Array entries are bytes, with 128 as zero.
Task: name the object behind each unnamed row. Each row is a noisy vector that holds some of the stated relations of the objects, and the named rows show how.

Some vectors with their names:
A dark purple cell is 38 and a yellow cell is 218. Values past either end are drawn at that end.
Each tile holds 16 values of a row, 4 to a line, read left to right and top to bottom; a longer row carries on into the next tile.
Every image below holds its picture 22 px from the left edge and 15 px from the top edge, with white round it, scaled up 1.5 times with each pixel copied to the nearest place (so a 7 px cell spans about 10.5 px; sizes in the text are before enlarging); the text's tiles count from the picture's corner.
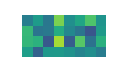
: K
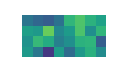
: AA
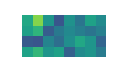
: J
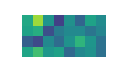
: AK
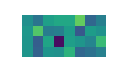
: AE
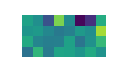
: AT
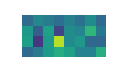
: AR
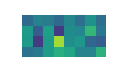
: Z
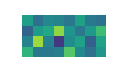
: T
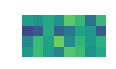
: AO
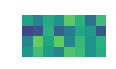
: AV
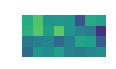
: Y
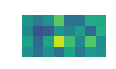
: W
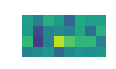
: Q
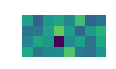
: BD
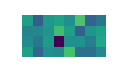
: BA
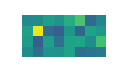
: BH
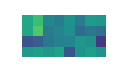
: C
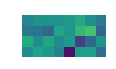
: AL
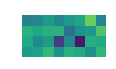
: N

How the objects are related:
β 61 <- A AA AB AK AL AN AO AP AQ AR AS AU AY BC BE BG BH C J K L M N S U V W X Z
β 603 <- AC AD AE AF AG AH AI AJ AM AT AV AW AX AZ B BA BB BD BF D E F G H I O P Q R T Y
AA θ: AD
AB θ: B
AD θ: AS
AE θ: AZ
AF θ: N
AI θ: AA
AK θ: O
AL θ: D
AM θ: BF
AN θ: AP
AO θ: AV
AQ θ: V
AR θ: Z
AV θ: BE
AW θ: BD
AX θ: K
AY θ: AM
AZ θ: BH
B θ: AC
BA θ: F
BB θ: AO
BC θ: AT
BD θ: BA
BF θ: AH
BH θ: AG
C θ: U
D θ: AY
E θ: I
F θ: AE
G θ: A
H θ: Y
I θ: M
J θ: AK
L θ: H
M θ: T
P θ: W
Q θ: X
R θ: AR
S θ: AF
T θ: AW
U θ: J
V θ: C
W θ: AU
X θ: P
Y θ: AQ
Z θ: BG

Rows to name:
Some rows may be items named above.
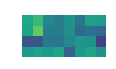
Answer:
C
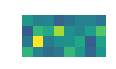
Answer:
I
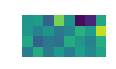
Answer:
BC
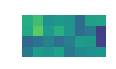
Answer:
AQ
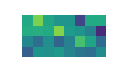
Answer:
L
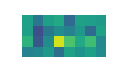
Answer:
X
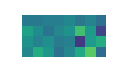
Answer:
AH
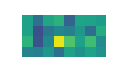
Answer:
X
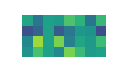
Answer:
BE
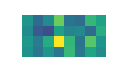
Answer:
AU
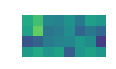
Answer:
C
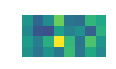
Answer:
AU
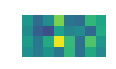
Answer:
AU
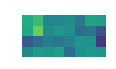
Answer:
V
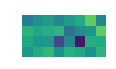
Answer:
N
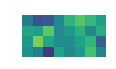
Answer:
AS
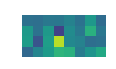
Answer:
BG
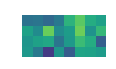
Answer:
AI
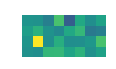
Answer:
AC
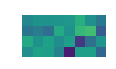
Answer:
AL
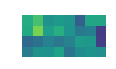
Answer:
AQ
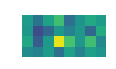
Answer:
P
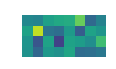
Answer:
AZ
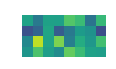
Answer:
BE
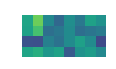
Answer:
U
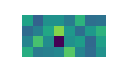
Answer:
AW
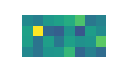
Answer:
AG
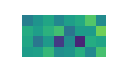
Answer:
AF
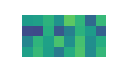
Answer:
BB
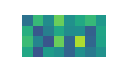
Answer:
AX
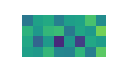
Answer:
S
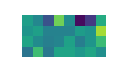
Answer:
AT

